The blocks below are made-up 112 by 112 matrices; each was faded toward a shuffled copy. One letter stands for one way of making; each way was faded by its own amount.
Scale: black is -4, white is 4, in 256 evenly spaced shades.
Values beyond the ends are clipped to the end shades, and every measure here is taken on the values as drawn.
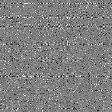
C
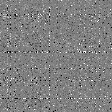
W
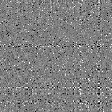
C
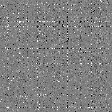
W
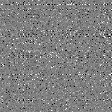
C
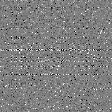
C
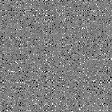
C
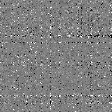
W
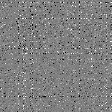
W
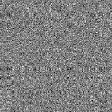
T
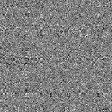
T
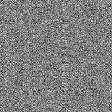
T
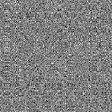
T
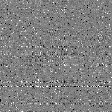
C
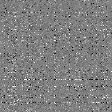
W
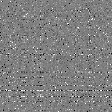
C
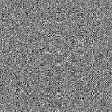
T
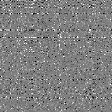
C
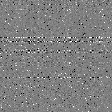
C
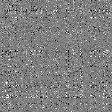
W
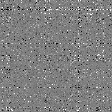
W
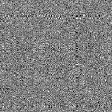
T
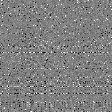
C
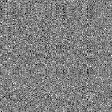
T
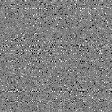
C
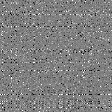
C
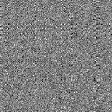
T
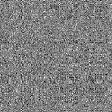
T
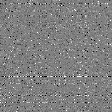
C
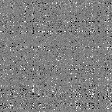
W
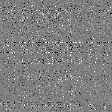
W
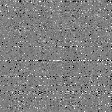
C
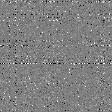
W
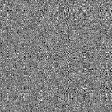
T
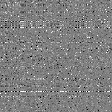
C
